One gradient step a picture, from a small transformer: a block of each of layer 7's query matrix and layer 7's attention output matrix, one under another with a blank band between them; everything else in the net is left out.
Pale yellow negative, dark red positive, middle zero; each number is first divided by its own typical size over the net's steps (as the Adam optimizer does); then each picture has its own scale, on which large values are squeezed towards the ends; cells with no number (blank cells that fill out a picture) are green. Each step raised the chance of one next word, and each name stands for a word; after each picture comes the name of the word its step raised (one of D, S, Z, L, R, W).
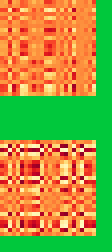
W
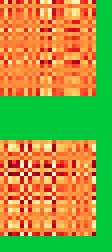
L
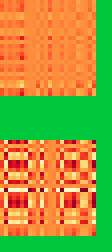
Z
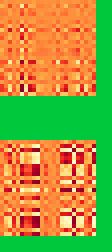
W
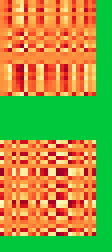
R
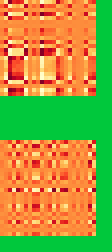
Z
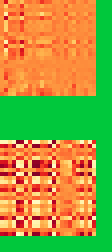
L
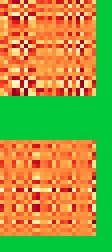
Z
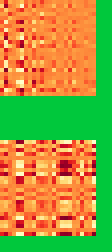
L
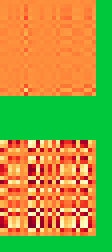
W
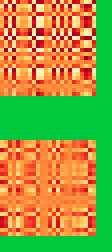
W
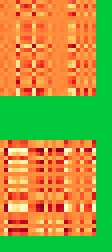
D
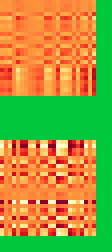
L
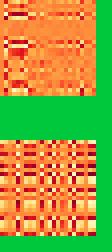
L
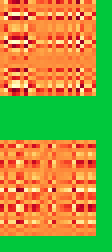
Z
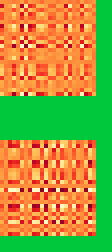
Z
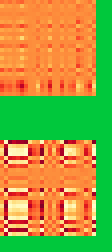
D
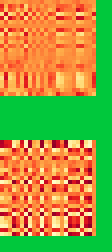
W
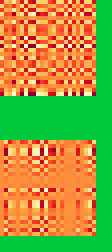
D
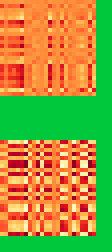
L
